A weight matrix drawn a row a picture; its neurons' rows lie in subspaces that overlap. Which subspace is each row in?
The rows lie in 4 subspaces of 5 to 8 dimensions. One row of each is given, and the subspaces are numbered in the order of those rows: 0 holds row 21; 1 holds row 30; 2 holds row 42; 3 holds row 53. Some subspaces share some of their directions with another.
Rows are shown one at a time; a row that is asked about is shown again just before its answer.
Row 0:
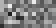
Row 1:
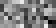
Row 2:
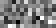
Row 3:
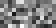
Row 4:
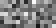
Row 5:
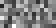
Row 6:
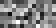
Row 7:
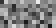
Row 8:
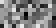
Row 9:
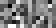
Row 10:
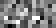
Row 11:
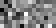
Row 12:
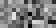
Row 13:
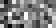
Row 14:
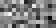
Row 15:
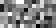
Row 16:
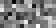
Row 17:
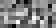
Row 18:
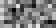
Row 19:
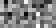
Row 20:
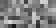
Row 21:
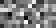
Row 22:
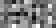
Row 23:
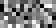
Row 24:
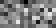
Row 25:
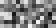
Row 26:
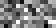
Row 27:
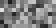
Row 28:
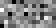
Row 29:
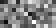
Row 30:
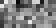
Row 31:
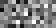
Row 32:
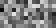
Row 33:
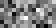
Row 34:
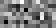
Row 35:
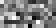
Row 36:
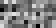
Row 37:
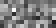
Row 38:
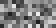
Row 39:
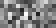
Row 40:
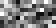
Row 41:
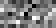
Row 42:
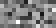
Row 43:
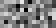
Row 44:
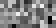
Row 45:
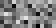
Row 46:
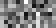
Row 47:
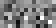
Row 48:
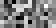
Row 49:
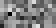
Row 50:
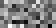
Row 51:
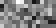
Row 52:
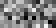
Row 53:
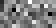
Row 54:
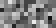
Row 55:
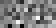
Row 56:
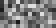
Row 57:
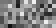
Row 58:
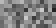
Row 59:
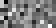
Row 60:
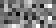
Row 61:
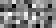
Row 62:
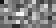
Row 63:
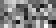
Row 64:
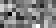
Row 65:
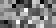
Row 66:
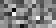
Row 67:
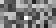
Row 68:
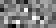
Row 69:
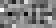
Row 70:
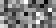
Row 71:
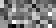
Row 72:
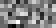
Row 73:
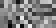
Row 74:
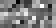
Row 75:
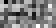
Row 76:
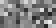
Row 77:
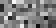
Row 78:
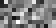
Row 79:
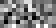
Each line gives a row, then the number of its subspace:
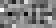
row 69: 3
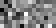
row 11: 3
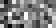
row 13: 3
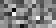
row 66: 0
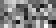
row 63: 1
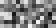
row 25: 2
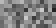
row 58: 2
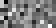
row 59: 3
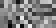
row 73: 2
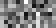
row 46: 2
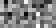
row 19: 2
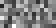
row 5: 1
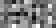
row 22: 0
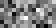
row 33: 0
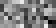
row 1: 1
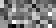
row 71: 3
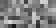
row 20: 1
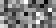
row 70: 2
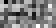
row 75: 0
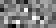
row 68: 3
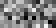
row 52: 1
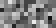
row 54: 0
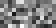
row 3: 0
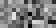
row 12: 1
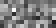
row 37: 0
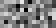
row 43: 3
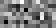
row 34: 3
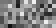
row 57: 2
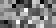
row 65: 1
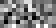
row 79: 3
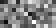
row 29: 3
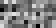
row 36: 0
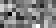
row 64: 2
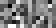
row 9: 2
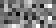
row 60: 3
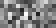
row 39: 2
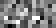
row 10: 1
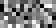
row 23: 3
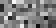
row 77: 1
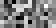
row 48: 1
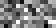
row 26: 1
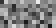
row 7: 3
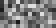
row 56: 2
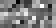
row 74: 1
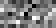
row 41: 3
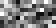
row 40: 2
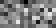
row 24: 2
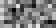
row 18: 2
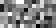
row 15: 1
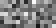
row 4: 2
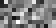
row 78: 0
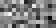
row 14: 0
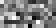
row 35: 1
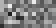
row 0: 2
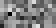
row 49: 2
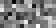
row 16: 1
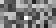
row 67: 1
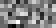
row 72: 2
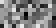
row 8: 3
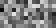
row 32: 3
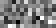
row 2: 1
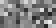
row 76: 2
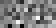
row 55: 0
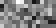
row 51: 1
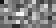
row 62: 0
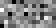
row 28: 3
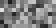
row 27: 0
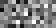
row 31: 3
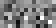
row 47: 1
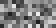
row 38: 1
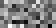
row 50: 3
